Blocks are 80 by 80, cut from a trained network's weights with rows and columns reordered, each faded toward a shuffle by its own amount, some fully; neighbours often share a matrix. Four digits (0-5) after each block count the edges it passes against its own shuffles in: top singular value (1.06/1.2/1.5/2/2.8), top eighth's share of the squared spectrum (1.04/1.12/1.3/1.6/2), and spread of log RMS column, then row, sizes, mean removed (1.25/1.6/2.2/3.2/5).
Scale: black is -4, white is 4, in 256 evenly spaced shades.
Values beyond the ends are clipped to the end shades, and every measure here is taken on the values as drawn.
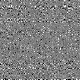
4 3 1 3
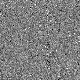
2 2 1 0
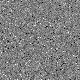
0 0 0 0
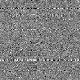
4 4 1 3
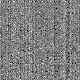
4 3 1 2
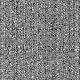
3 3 1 2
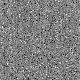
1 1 0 0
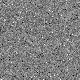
0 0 0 0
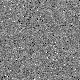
0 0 0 0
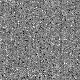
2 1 0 0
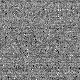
2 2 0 0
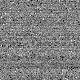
3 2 1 1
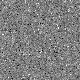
0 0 0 0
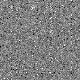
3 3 2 1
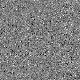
2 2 1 1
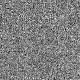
2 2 0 1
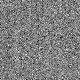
2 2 0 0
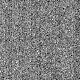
2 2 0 0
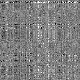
4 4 2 3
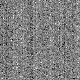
3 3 2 1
